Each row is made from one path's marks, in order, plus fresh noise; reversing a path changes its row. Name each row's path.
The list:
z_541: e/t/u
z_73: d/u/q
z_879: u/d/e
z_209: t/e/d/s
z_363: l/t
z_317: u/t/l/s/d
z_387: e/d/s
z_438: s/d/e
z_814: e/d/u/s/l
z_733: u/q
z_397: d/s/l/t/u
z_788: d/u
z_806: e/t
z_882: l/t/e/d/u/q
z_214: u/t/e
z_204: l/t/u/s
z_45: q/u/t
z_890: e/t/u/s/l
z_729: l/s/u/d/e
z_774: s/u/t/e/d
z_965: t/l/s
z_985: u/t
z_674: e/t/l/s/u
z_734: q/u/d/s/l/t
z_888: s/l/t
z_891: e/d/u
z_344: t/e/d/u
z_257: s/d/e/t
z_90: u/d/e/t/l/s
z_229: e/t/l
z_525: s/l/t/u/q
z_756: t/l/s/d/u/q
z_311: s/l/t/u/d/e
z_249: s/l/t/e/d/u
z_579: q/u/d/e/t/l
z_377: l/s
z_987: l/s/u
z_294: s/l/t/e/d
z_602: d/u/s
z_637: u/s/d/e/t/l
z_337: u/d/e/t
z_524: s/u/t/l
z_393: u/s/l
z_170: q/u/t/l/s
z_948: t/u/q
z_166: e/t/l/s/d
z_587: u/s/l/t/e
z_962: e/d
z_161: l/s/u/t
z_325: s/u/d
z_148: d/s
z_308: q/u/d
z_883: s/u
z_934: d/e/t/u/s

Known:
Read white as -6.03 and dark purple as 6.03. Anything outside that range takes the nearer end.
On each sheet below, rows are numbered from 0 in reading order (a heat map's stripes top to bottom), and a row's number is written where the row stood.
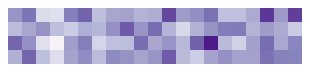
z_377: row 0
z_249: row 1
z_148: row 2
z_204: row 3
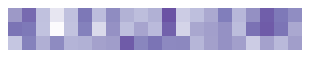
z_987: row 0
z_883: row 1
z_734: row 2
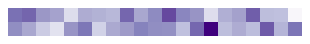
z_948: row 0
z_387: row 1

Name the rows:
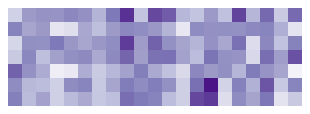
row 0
z_587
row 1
z_891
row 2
z_637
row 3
z_90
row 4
z_788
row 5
z_438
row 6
z_962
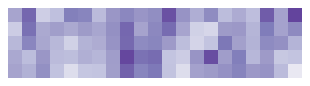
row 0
z_965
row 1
z_524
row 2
z_397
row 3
z_774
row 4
z_344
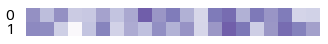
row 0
z_879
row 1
z_602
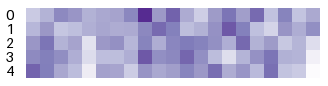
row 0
z_311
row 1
z_317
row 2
z_756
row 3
z_45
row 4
z_73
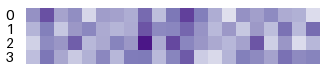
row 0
z_525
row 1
z_888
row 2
z_579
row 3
z_674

